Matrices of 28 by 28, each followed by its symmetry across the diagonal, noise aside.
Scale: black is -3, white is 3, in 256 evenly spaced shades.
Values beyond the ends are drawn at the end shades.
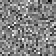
neither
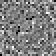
symmetric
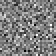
antisymmetric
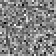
symmetric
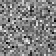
neither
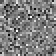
symmetric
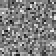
antisymmetric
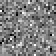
neither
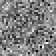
symmetric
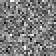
neither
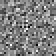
antisymmetric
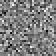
antisymmetric
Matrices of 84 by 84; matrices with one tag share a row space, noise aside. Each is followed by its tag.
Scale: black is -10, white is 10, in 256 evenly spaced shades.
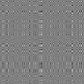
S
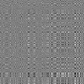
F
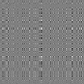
S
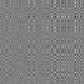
F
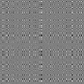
S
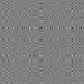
S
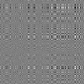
F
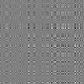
F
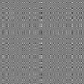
S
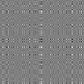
S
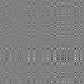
F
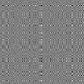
S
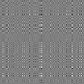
S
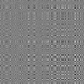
F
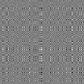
S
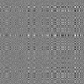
F
